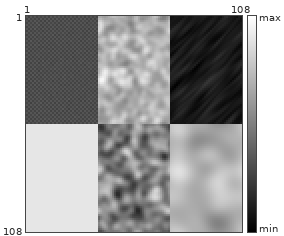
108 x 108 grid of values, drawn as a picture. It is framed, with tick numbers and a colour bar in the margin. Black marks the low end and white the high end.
It is made of 2 by 3 panels. Panel 1,1: low, checkered, faint in contrast. Panel 1,2: high, blotchy. Panel 1,3: very low, slanting up to the right, faint in contrast. Panel 2,1: very high, flat. Panel 2,2: middling, blotchy, strong in contrast. Panel 2,3: high, smooth.
